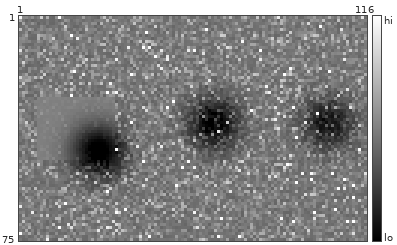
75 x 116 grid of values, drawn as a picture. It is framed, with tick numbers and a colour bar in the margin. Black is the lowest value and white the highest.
The middle left is the calmest part. There is no seam. A few values lie far out on both sides of the bulk. Three dips sink into the field. An odd patch, calmer than its surroundings, sits in the middle left.
